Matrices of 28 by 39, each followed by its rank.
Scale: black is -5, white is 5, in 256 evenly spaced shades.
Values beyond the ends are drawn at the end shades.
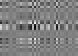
one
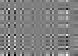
one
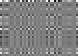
one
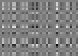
one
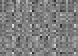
three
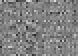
five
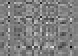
three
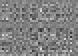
five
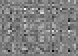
five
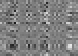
three
